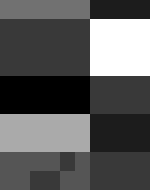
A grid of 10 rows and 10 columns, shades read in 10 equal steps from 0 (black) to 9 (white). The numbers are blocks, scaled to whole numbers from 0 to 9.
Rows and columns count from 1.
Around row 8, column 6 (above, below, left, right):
6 3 6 1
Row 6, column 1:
0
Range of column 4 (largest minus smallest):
6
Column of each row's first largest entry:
1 7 7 7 7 7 1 1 1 1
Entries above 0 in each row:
10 10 10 10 4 4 10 10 10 10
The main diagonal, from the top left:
4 2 2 2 0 0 1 1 2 2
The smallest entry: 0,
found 12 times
